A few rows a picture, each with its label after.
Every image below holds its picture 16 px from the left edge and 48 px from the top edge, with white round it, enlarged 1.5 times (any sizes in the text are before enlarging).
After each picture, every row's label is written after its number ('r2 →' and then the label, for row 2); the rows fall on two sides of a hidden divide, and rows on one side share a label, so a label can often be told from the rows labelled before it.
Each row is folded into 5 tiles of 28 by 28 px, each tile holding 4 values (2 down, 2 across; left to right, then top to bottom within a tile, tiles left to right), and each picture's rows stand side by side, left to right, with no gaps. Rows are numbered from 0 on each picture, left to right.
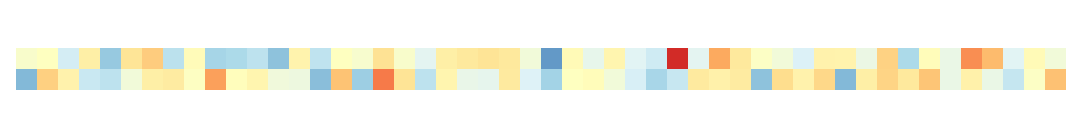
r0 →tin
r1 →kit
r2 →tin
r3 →tin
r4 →tin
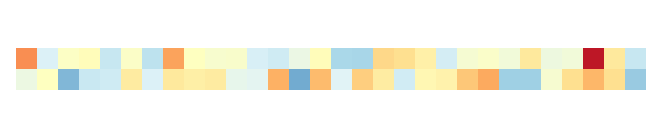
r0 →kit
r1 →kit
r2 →kit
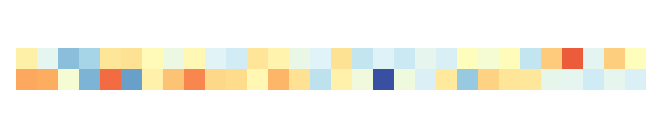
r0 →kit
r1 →tin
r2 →tin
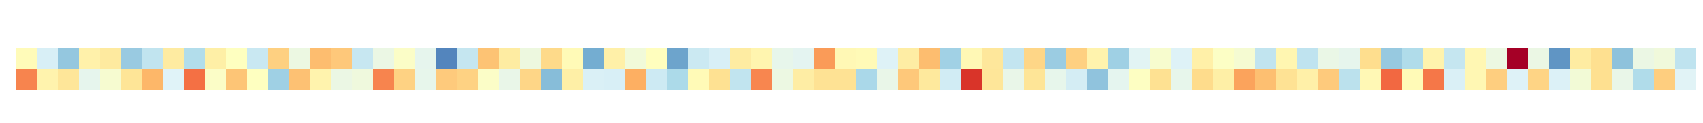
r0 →kit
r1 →kit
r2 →tin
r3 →kit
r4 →tin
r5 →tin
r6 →kit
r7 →tin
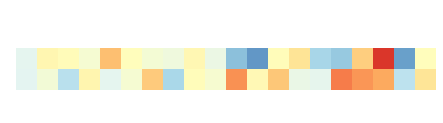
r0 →tin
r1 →kit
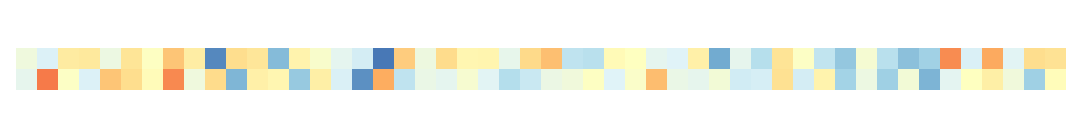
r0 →kit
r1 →tin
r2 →tin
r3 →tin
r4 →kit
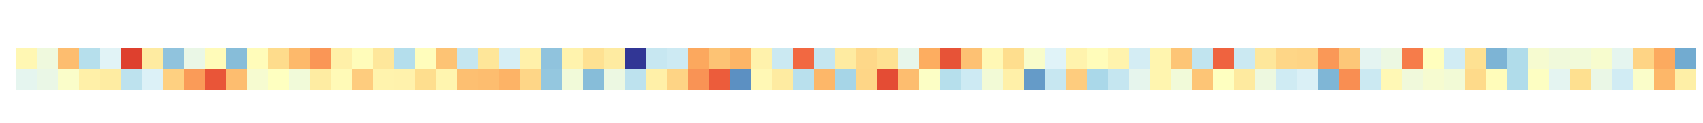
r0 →tin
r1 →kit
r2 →tin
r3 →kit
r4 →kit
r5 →kit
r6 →tin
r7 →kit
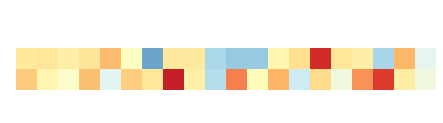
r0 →kit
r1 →kit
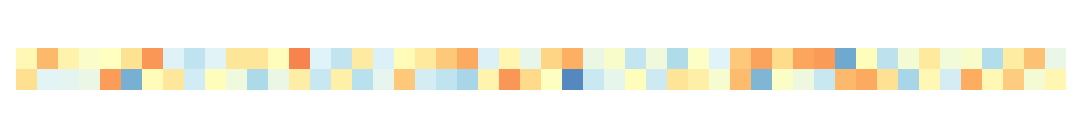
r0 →tin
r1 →tin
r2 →tin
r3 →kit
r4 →kit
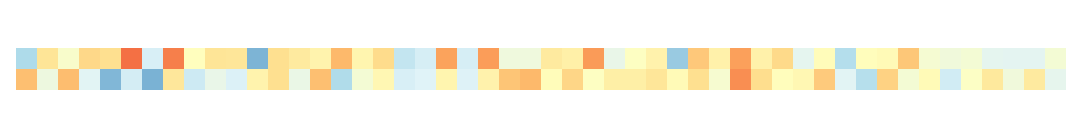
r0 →kit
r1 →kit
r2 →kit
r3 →kit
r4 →tin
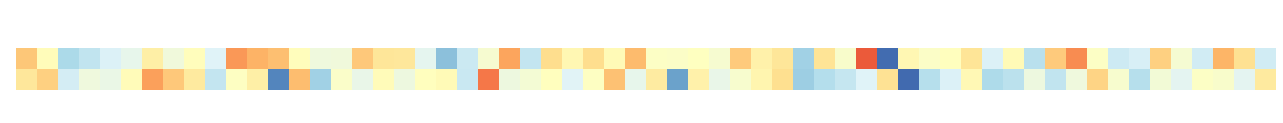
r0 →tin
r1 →tin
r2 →kit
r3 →tin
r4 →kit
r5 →kit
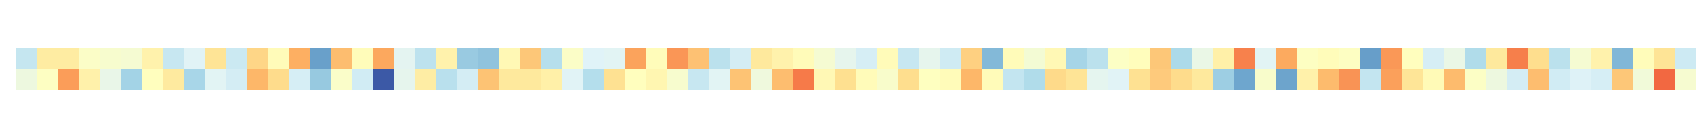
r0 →tin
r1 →tin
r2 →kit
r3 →tin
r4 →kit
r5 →kit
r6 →tin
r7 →tin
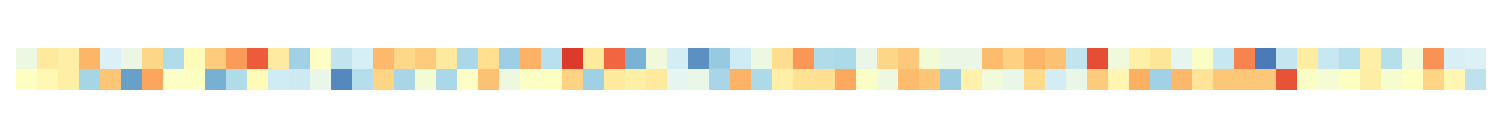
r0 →tin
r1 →tin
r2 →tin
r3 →kit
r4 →tin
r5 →tin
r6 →kit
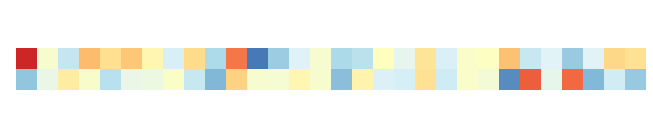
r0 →tin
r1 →kit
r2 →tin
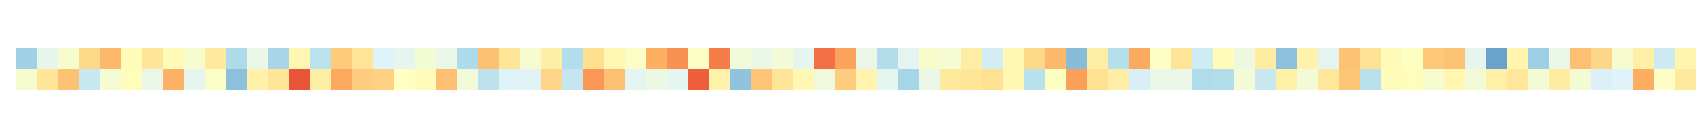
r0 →kit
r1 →tin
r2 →kit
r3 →tin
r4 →kit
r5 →kit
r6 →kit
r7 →kit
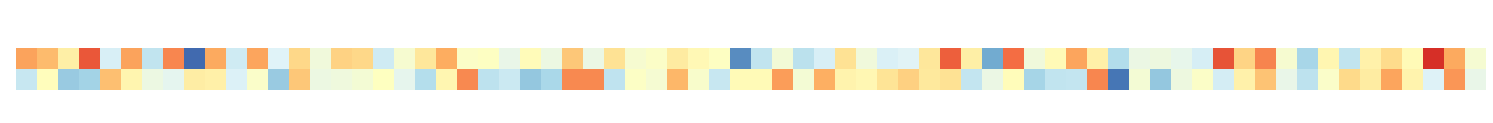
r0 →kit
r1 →tin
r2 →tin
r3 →tin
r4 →kit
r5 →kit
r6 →kit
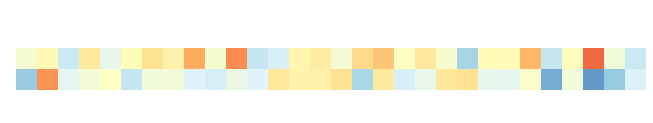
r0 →tin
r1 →kit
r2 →kit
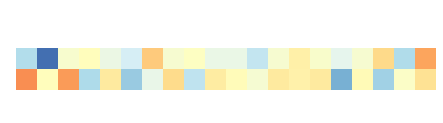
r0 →kit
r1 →kit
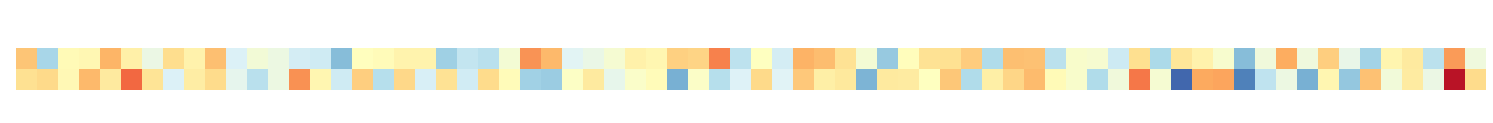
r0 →kit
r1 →tin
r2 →kit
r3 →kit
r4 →kit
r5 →tin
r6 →tin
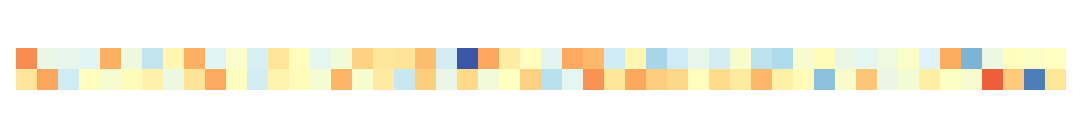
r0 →kit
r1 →kit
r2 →kit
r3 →kit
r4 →kit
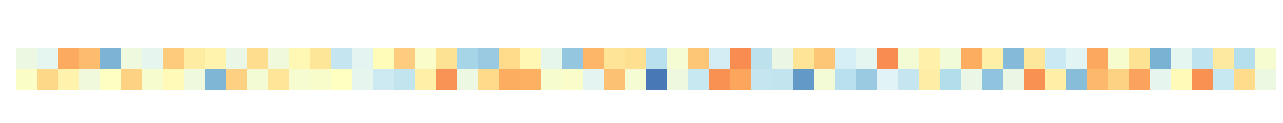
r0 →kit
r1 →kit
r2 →kit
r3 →tin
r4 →tin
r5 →tin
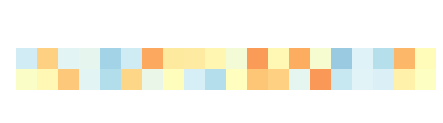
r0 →tin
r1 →tin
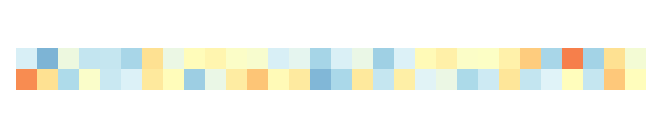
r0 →kit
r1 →tin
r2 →tin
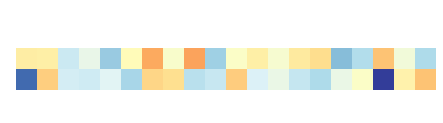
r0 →tin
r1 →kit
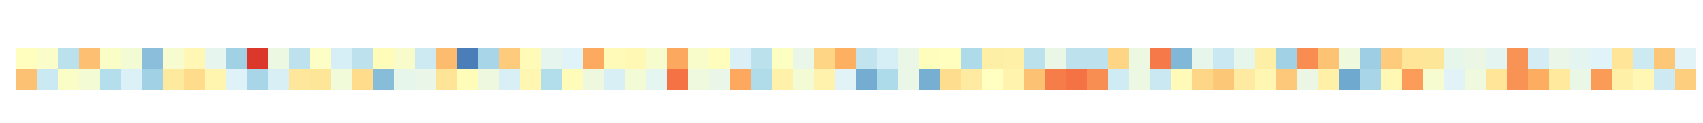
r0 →kit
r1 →tin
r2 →kit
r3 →tin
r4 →kit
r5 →kit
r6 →tin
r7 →tin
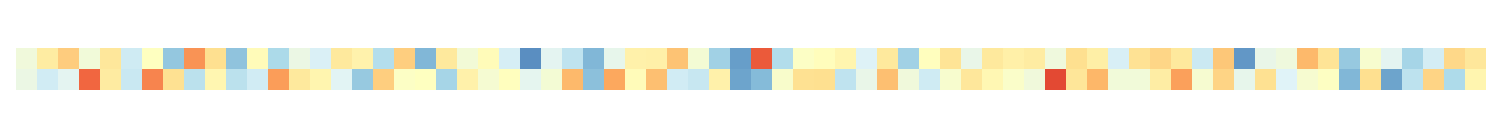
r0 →tin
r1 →tin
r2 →tin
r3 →tin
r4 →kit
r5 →kit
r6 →tin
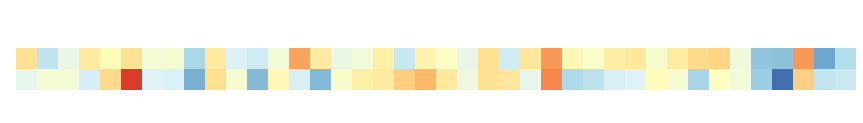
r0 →kit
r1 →kit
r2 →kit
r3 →kit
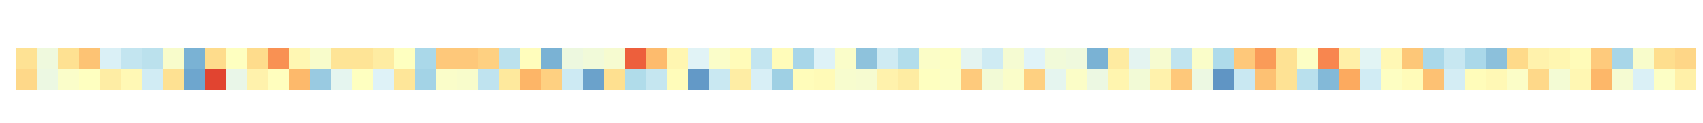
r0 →kit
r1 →tin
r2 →tin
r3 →tin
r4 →kit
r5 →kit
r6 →tin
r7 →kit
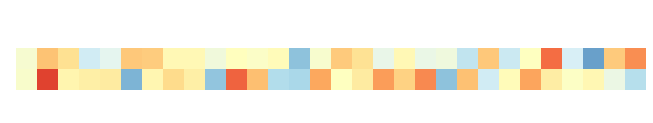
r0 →tin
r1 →kit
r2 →tin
